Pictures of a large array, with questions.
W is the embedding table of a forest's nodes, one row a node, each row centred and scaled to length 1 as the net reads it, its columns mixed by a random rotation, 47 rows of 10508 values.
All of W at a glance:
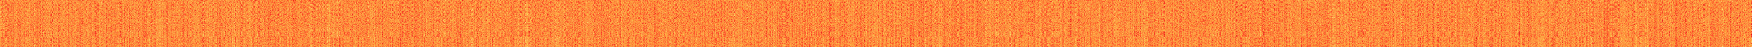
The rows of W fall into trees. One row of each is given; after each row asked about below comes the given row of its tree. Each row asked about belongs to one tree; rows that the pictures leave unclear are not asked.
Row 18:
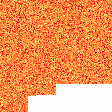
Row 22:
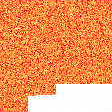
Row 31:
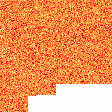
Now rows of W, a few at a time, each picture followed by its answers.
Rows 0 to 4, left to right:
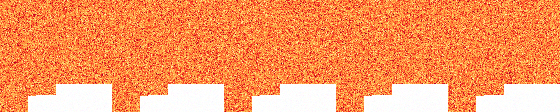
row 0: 18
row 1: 31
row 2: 31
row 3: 31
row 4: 22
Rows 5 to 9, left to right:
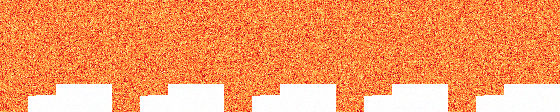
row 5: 22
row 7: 31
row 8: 22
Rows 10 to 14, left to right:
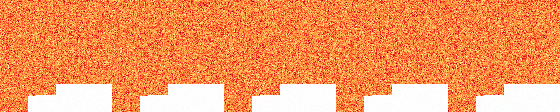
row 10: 22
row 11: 31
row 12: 31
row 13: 22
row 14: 22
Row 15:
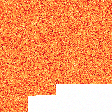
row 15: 22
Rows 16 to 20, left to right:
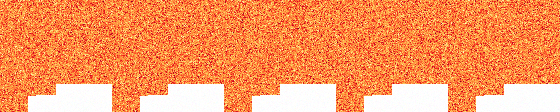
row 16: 31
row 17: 22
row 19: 31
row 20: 31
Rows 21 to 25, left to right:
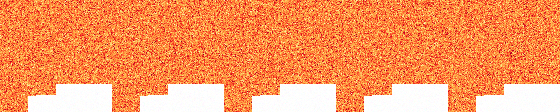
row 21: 31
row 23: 18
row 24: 31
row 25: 22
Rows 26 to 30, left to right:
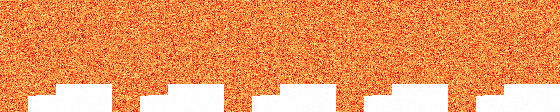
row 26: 31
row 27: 22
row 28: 31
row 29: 22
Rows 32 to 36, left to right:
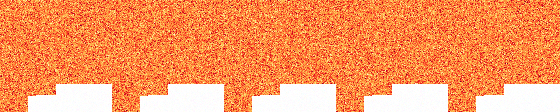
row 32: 31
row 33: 31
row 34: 31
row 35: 31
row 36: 31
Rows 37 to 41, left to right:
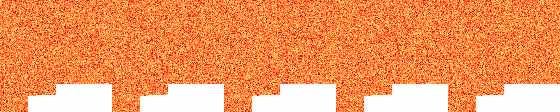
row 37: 22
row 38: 22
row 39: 22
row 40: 22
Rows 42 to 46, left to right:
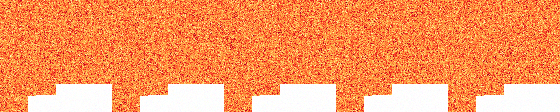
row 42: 22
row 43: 31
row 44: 22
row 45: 22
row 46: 22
